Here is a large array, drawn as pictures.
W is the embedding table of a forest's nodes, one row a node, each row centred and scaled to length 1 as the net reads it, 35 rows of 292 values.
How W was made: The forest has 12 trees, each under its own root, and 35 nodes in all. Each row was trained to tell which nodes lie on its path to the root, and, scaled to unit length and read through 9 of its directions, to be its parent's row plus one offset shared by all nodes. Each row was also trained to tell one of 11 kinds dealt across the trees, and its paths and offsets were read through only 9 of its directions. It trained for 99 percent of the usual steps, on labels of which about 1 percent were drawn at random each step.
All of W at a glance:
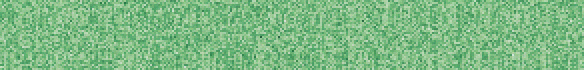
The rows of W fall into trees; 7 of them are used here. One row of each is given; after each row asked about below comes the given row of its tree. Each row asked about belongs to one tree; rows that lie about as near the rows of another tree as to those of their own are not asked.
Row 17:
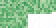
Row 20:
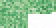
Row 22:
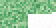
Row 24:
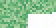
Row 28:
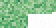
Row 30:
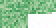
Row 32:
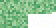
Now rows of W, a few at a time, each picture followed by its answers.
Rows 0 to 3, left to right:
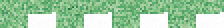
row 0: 32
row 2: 30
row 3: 22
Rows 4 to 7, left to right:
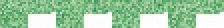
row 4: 17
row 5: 17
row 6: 32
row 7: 20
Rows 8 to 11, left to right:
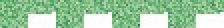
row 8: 32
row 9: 28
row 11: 28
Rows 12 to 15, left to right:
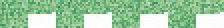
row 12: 17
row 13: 22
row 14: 24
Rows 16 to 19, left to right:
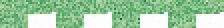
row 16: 30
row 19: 22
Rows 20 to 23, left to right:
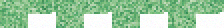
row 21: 32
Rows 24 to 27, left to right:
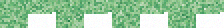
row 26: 28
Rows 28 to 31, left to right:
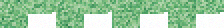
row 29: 20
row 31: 24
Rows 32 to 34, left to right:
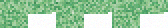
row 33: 24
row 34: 30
